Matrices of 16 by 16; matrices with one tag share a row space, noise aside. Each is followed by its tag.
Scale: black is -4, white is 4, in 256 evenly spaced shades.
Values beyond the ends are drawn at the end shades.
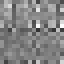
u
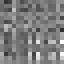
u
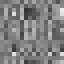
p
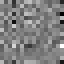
p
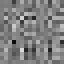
p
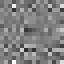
p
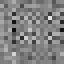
p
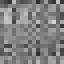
u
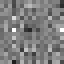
p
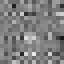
p
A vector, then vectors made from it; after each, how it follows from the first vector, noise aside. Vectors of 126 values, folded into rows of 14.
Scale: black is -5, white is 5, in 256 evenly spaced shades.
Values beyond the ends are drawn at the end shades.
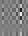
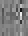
sign-scrambled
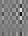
negated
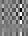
scaled up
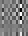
scaled up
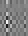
reversed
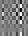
scaled up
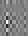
reversed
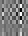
scaled up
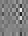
negated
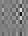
negated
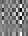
scaled up
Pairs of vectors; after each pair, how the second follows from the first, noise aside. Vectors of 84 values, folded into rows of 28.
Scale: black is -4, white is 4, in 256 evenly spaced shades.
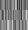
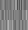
shrunk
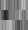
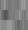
shrunk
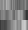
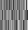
shuffled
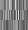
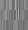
shrunk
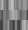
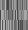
shuffled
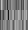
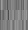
shrunk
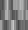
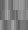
shrunk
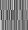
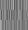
shrunk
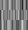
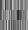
shuffled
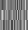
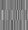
shrunk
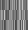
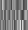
shuffled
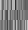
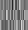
shuffled
